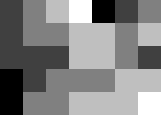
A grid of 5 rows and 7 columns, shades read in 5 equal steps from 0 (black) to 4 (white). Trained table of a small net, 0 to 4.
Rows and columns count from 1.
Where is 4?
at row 1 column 4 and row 5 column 7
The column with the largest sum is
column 4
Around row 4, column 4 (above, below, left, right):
3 3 2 2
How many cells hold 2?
11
